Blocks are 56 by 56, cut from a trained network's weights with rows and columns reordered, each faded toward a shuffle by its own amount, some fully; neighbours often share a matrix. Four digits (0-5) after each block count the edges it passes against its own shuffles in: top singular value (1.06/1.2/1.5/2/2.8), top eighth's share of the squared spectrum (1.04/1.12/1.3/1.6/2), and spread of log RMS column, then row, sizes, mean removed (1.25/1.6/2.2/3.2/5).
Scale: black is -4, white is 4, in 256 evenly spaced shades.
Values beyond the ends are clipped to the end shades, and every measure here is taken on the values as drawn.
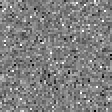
0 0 0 0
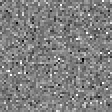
0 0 0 0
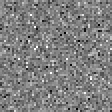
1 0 0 0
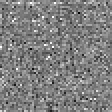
1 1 0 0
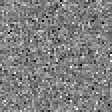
0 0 0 0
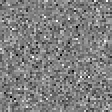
0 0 0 0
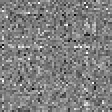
2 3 2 0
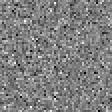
0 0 0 0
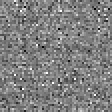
2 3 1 1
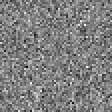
2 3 1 0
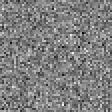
2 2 1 0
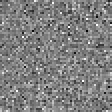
1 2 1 0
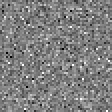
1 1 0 0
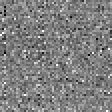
2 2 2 0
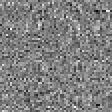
3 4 1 2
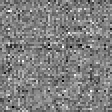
2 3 2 1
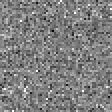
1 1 0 0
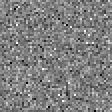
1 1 0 0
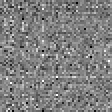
2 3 2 0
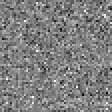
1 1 0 0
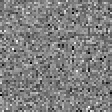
1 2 1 0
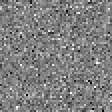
0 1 0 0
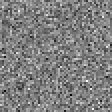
2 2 0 0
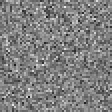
1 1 0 0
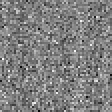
1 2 0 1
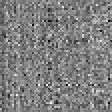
2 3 1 2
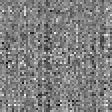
3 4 1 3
